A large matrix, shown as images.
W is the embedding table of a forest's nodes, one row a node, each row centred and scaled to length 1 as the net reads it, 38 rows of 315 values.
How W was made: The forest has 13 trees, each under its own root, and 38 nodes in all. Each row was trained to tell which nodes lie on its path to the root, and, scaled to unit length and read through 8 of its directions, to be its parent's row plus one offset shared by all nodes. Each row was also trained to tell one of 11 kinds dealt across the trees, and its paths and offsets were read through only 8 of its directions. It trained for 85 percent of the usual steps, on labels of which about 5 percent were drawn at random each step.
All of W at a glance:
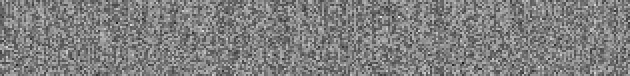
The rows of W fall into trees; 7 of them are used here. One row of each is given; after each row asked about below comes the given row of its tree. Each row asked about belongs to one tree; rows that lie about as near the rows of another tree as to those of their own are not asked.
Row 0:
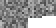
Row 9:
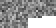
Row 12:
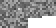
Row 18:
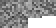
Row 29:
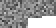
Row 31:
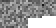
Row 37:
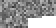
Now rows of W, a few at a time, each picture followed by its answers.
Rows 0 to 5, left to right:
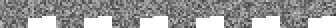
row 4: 12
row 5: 12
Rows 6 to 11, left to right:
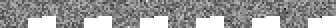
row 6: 12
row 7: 29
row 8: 18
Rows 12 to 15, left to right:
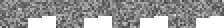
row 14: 9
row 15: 18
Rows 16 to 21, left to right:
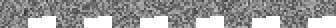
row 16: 31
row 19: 9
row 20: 9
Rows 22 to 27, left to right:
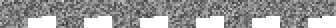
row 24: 37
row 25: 31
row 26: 31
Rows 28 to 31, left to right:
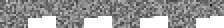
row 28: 31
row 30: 37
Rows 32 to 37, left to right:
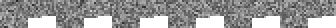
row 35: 18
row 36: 12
